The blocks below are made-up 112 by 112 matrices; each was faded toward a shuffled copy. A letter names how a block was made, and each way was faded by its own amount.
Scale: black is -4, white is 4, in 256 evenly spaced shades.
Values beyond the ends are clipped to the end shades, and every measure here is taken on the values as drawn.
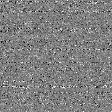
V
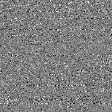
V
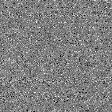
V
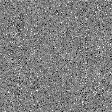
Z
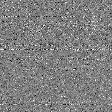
V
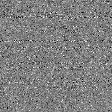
V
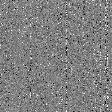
Z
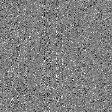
Z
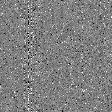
Z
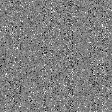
Z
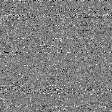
V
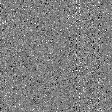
Z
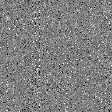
Z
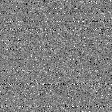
V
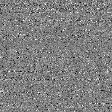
V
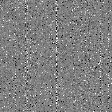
Z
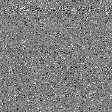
V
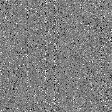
Z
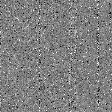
Z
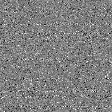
V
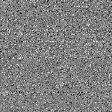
V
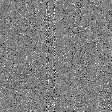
Z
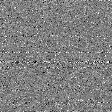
V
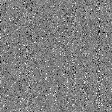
Z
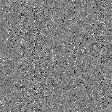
Z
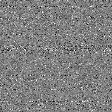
V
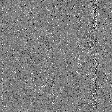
Z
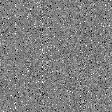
Z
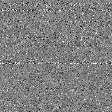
V
